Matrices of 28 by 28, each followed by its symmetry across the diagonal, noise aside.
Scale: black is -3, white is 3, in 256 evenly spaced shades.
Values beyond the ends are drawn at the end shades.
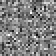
antisymmetric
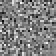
antisymmetric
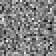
neither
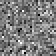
neither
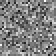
symmetric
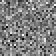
neither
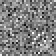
symmetric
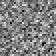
symmetric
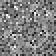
symmetric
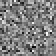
antisymmetric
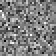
neither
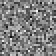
antisymmetric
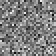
symmetric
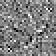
antisymmetric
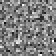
antisymmetric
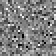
neither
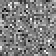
antisymmetric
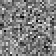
neither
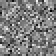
symmetric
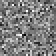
neither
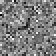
symmetric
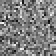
antisymmetric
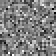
antisymmetric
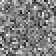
symmetric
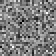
symmetric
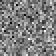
neither
